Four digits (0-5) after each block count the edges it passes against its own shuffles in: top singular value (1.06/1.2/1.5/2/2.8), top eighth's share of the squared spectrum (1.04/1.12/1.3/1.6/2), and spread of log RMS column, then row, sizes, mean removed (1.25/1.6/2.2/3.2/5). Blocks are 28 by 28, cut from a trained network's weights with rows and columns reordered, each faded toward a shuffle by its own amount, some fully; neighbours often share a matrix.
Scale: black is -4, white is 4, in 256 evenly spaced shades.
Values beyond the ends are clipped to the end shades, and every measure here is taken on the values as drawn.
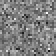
0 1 0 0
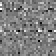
3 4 1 2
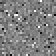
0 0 0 0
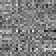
3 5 0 2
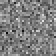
1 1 0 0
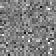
1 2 1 0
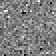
0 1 1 0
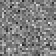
1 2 0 0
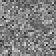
0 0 0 0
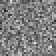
1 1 0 0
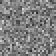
1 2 0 0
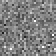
0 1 0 0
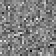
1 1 0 0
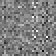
3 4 2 1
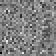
2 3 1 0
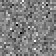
0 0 0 0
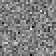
0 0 0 0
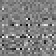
3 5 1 3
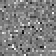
0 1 0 0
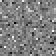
0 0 0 0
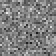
0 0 0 0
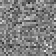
2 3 0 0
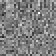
3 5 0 2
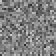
0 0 0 0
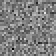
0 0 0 1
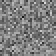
0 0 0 0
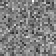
1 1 0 0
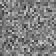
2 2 0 0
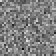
2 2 0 0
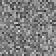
1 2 0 0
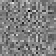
3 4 1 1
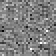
2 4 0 1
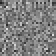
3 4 1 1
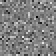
1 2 0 1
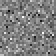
1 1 0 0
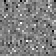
0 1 0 0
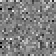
2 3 0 2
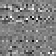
3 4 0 3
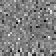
2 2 0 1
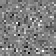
1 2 0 1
